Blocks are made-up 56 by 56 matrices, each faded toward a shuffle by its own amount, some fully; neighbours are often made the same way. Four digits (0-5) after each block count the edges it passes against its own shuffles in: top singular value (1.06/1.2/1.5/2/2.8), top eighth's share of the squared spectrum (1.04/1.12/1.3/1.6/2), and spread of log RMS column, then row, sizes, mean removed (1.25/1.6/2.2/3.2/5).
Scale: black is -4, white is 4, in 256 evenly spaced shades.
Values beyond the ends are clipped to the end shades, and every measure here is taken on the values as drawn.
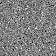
0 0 0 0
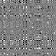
5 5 2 3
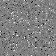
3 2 1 1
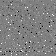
2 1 0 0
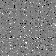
3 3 1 1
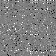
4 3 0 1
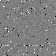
3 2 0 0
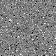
0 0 0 0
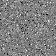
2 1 0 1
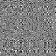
4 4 2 2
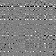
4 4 1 3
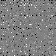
3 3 1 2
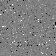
1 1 0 0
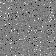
2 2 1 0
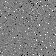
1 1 0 0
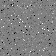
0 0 0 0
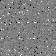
3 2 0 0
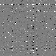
4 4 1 1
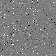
2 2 1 0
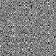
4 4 2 2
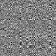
4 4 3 2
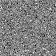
0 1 0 1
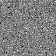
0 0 0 0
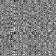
4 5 3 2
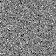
2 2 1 0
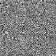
3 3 2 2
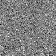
2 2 0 0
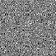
3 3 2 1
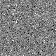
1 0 0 0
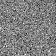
1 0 0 0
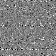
2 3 0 2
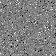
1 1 0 0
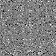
2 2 0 2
